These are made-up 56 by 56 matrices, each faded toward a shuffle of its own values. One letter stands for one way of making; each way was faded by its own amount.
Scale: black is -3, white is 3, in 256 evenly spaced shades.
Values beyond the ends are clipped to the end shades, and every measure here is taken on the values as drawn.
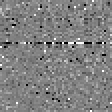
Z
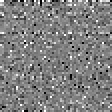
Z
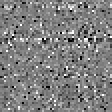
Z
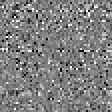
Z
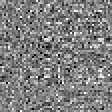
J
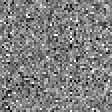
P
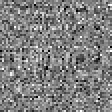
J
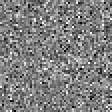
P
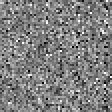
P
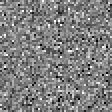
P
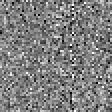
P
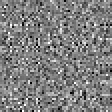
J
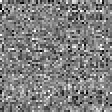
J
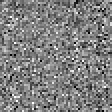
P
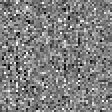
P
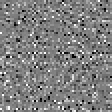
Z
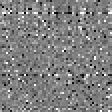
Z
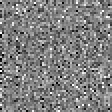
P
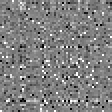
Z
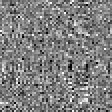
J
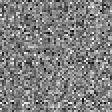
J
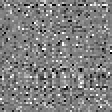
Z
